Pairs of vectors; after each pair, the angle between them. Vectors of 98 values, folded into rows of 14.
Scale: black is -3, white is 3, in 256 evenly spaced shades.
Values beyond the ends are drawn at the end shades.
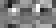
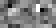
nearly parallel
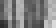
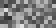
orthogonal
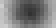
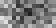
partly aligned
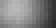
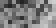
partly opposed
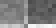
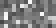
orthogonal
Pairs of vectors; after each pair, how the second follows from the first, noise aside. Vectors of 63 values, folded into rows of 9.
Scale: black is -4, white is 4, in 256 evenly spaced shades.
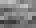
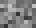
shuffled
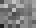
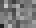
sign-scrambled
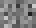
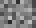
shuffled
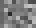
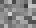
sign-scrambled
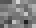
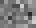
shuffled
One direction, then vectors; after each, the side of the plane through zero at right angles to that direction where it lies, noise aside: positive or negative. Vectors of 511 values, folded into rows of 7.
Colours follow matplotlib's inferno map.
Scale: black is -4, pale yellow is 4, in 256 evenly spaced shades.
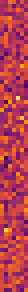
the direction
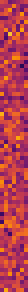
negative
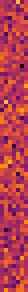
negative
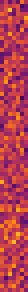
positive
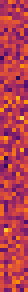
positive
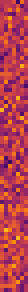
positive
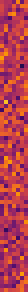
negative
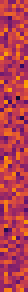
negative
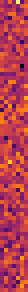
negative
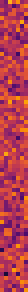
positive
